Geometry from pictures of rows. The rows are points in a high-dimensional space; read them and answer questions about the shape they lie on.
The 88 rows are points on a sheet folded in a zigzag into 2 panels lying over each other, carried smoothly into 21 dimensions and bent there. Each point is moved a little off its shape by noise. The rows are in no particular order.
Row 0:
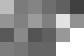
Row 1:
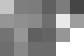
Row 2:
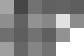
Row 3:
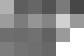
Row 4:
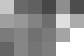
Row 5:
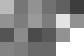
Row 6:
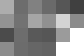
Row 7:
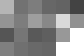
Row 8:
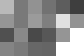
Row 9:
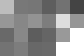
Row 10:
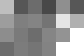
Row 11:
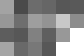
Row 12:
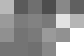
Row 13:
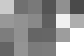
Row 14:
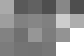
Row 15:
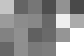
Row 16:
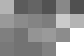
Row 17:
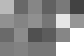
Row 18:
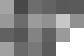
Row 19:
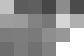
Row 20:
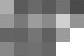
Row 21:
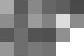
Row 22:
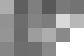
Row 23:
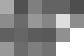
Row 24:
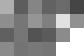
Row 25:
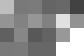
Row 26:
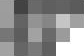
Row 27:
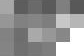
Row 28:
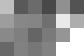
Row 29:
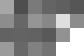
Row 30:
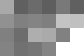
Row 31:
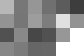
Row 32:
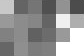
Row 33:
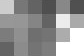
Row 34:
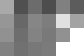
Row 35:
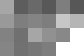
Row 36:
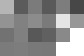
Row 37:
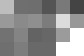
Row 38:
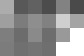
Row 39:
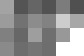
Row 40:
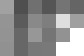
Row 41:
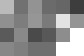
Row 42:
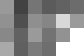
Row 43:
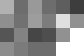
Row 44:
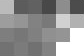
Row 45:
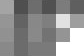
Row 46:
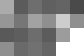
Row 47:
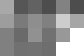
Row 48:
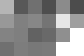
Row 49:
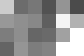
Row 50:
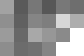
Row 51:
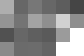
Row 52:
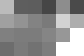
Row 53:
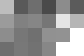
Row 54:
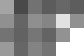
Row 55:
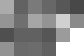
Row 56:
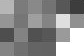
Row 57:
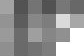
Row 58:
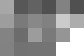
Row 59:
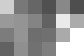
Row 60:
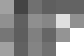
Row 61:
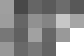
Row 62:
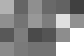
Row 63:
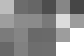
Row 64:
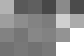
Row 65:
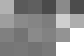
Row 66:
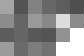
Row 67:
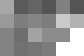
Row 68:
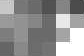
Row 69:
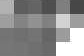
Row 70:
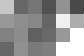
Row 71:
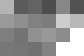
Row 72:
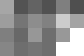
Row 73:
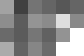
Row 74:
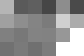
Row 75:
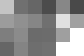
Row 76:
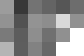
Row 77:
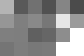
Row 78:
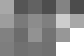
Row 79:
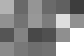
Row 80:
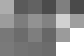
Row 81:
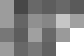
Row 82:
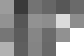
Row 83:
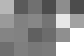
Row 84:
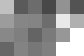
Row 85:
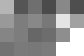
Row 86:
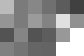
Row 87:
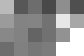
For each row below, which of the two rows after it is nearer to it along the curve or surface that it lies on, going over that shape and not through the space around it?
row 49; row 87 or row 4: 87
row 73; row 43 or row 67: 43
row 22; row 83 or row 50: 50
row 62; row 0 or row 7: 0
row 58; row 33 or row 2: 33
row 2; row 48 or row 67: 48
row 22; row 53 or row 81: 53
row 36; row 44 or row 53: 53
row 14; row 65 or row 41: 65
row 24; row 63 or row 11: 63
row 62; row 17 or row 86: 17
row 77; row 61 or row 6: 6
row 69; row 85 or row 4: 4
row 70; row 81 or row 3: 3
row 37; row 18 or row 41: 41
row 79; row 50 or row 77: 77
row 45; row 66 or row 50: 50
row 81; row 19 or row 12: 19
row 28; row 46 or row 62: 62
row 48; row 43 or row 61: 43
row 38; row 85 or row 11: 11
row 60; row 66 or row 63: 66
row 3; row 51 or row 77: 51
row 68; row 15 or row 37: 37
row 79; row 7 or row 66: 66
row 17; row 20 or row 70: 70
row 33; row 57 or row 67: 67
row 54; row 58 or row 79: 79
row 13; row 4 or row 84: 84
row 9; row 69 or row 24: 69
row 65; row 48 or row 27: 27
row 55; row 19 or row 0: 0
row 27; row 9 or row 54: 9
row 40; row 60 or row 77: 60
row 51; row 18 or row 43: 18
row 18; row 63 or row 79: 63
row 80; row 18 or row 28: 18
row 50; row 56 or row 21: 21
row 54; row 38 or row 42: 42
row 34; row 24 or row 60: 60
